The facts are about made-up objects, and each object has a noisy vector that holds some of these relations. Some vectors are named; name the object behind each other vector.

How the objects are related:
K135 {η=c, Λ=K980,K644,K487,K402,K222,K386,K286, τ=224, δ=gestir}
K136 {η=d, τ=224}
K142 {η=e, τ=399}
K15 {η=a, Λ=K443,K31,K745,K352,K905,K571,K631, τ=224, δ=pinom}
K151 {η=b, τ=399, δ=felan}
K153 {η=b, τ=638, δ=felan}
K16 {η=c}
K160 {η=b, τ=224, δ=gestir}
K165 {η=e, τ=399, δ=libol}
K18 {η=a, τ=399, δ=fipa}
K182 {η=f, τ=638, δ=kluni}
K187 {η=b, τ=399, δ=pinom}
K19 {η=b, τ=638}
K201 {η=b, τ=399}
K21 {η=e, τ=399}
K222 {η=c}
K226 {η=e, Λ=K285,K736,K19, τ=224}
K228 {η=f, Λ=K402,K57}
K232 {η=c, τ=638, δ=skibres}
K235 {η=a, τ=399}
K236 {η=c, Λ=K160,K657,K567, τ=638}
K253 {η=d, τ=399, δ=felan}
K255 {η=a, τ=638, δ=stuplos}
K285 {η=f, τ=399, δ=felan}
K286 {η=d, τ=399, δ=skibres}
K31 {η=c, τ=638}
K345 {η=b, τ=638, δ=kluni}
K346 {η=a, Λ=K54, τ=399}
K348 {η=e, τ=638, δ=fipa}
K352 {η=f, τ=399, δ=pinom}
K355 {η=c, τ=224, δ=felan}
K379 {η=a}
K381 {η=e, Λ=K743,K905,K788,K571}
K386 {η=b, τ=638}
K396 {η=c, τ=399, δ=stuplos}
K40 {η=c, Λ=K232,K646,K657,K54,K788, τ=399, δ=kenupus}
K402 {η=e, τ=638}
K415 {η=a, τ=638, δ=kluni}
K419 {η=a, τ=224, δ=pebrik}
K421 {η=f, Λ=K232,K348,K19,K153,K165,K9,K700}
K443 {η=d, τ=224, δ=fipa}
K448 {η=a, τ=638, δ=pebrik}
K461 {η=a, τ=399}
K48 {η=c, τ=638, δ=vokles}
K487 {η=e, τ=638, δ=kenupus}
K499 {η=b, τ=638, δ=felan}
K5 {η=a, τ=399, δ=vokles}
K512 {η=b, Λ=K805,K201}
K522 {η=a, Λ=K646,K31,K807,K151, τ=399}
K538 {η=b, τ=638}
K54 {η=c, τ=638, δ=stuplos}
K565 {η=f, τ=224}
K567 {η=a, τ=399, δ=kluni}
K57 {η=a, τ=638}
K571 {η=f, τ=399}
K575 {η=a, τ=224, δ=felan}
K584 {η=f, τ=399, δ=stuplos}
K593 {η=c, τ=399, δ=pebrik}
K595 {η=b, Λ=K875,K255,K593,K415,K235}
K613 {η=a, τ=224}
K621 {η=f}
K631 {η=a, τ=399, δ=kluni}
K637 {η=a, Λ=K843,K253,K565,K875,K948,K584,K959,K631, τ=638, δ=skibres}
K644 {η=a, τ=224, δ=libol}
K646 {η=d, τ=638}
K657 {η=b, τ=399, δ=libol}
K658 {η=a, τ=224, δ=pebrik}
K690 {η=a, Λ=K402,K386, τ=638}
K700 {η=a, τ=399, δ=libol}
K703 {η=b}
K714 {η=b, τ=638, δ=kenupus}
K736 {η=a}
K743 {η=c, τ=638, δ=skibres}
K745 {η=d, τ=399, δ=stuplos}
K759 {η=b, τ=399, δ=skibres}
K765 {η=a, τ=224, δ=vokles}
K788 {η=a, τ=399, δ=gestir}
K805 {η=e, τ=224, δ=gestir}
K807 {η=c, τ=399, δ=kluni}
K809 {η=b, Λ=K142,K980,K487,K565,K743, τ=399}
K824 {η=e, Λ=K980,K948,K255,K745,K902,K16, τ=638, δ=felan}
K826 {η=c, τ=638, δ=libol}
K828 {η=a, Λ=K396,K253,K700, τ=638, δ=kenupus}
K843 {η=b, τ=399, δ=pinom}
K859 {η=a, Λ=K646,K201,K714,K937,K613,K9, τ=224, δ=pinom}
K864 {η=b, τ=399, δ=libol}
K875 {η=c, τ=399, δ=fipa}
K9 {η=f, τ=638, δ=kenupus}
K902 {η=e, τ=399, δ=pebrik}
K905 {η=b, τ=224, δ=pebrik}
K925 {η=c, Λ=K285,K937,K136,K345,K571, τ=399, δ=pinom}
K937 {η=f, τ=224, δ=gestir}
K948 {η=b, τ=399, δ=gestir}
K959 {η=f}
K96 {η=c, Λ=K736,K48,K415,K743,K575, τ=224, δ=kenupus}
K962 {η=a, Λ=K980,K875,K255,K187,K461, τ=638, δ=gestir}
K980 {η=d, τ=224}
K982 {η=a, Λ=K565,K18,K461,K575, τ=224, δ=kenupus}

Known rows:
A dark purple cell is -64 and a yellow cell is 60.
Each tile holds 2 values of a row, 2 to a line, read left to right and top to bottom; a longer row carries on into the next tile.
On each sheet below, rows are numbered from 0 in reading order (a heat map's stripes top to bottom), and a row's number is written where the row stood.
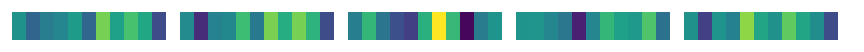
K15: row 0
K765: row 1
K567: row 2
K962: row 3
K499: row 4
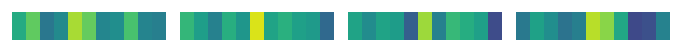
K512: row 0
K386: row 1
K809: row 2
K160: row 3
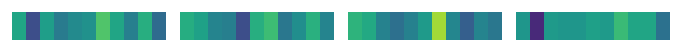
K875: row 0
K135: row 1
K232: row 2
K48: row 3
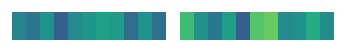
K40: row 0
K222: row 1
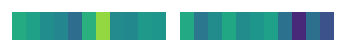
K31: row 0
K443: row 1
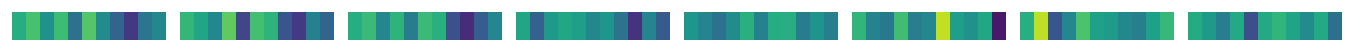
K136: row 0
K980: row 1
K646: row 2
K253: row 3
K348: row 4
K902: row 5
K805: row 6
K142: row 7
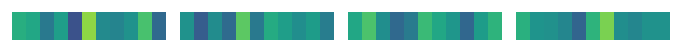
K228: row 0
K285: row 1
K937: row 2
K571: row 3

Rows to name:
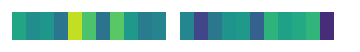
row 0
K714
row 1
K824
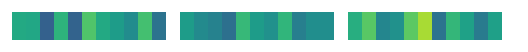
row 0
K402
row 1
K9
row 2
K201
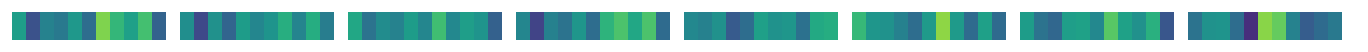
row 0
K18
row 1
K355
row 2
K925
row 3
K575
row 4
K826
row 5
K743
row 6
K487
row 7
K236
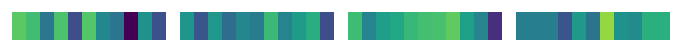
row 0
K286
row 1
K96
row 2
K905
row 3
K700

